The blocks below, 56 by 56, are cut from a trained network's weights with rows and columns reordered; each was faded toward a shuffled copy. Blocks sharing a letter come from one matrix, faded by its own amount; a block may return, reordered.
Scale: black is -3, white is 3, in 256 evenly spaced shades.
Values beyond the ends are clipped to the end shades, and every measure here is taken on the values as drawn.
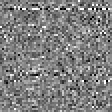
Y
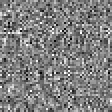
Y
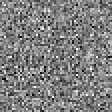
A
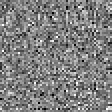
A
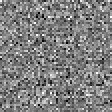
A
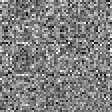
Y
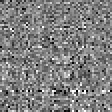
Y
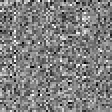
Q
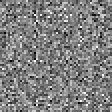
A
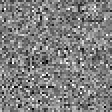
A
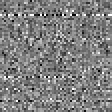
Y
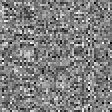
Q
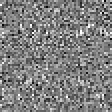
Y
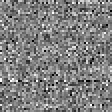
A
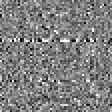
Y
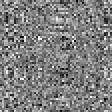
Q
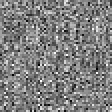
Q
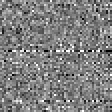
Y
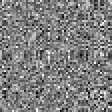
Q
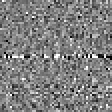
Y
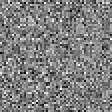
Y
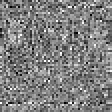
Y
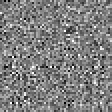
A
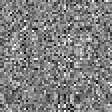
Q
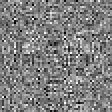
Q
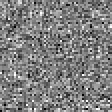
Y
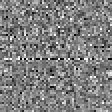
Y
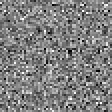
A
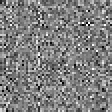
Q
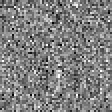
A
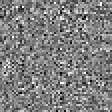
A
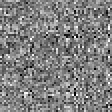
Q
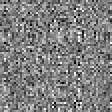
Q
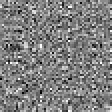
Q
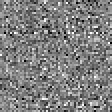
A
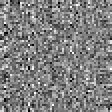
Q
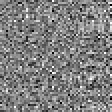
Q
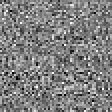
Y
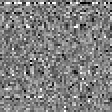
Y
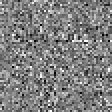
A
